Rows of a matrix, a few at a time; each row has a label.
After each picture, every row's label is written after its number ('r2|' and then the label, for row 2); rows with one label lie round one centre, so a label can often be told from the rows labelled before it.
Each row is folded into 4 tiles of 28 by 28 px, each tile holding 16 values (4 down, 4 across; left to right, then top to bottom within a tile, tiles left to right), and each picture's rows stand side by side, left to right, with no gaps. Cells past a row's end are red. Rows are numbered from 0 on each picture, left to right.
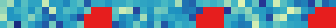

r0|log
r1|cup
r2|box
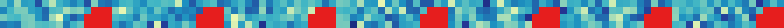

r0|box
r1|cup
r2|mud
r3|log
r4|box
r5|box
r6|log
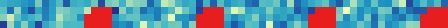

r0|mud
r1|box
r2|cup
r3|cup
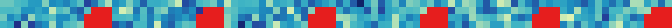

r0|log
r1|cup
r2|log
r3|mud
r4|box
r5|mud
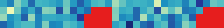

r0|cup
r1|log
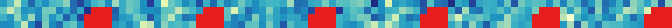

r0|cup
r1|box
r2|cup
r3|box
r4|mud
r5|mud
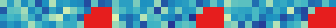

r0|box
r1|log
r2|log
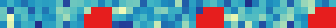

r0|mud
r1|cup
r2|mud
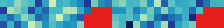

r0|box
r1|log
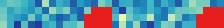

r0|log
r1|mud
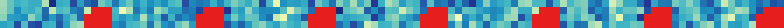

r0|log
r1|cup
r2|box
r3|box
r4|mud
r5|box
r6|box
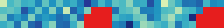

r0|log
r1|box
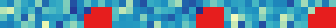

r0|cup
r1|cup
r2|mud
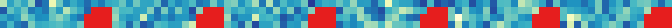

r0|box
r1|log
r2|log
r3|box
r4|mud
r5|mud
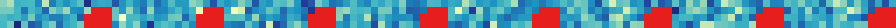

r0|log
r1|mud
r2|cup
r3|cup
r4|cup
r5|box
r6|box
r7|box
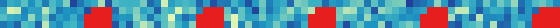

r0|cup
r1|box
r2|mud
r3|cup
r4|cup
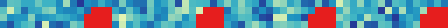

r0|cup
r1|mud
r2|box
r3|log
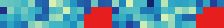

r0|box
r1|box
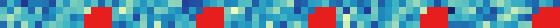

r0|mud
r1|cup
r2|cup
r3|mud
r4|box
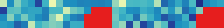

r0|box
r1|log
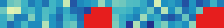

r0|cup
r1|log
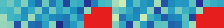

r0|log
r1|log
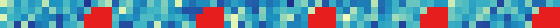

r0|log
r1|cup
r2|mud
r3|mud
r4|log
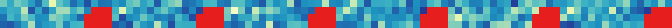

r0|box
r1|cup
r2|cup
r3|cup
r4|mud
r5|cup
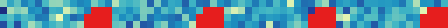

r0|box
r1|log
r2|cup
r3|mud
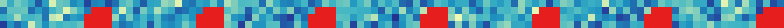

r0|box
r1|cup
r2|log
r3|log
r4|mud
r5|log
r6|box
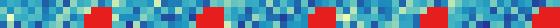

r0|mud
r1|log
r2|log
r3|mud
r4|log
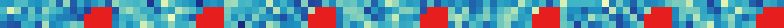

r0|cup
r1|box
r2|log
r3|box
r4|mud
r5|log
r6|box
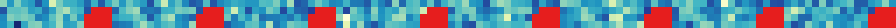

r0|box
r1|box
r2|cup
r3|mud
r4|box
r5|box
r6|box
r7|cup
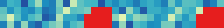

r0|mud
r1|mud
